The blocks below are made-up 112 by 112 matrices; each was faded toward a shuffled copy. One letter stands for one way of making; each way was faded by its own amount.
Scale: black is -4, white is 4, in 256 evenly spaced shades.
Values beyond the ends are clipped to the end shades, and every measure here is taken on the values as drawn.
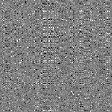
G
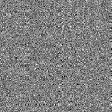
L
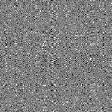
G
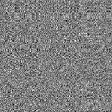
L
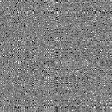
G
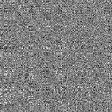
L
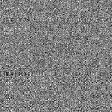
L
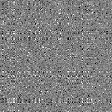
G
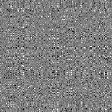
G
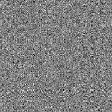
L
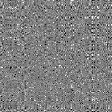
G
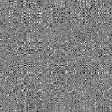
G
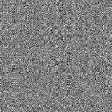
L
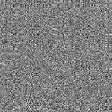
L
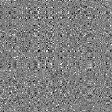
G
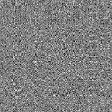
L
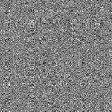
L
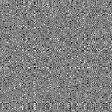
G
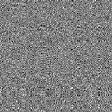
L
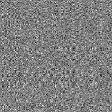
L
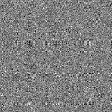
L
